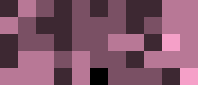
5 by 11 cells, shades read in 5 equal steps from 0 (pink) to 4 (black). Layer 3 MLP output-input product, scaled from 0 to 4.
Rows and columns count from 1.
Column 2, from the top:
1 2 2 1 1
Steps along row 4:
down same up down up same up down same same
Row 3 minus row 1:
0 1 0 0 0 -1 -1 -2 0 -1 0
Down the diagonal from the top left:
3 2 2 2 1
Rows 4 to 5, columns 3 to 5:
1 2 1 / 1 3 1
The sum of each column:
11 7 9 14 8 13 9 12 11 6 4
